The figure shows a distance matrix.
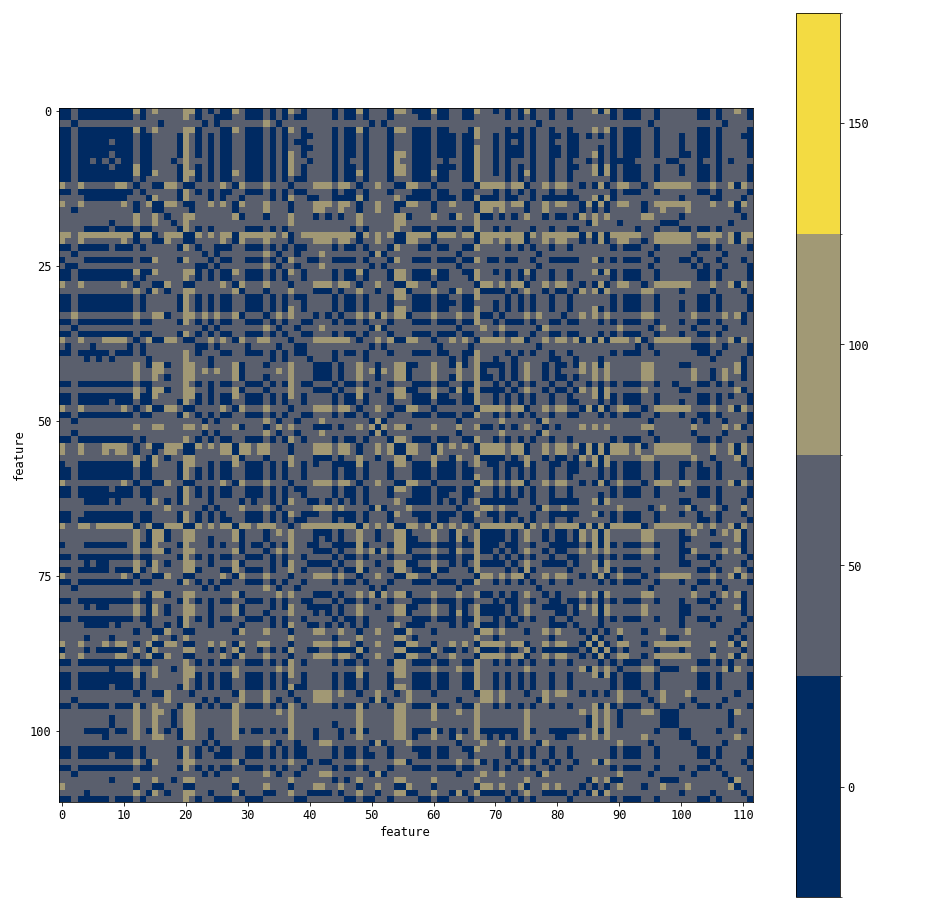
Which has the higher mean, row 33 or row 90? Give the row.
33
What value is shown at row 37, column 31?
50
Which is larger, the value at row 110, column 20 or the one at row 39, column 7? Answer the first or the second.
the first
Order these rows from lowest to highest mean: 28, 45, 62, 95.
62, 45, 95, 28
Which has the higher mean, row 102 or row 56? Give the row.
102
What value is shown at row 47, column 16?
50
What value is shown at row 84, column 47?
50
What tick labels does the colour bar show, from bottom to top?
0, 50, 100, 150
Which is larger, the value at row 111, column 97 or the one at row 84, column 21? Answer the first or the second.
the first
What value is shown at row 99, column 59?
50
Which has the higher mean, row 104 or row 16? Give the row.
16
